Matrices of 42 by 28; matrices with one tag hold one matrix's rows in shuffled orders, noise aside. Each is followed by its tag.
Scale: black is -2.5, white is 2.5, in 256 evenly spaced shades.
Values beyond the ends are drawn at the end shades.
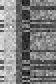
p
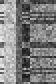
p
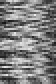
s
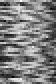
s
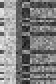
p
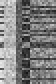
p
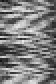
s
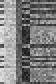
p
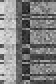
p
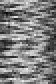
s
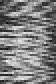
s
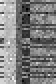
p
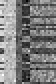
p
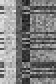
p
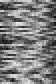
s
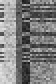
p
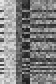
p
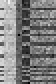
p
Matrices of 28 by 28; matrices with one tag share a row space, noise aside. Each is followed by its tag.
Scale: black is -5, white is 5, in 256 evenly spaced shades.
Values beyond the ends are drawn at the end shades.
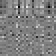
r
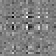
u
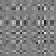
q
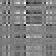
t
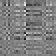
t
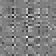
u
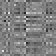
t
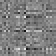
t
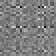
q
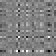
r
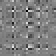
u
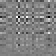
r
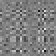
q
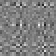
q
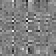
u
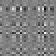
q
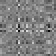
r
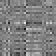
t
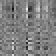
u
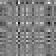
r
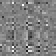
u
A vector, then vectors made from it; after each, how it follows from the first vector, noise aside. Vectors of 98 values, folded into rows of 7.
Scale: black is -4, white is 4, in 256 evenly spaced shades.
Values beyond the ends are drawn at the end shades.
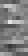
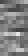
reversed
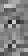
sign-scrambled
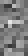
sign-scrambled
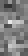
sign-scrambled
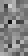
sign-scrambled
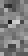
sign-scrambled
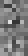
sign-scrambled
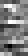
scaled up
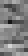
negated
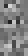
sign-scrambled
